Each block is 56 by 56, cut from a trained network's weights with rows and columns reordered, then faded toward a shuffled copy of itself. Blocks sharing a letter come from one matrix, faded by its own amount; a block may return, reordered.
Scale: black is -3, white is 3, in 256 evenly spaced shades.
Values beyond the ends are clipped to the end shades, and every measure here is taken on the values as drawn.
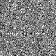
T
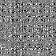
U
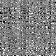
U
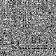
T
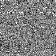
T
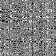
U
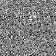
T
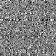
T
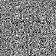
T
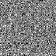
T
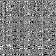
U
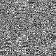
T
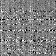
U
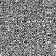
T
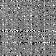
U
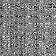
U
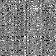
U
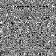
T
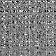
U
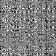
U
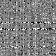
U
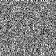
T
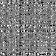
U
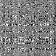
U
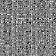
U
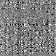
U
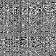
U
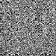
T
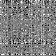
U
